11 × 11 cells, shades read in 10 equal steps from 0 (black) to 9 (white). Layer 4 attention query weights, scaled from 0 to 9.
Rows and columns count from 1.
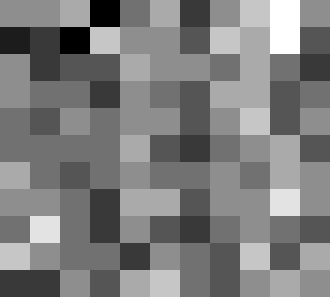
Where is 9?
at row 1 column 10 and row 2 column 10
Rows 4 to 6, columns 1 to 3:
5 4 4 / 4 3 5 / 4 4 4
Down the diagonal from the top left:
5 2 3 2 5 3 4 5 5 3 5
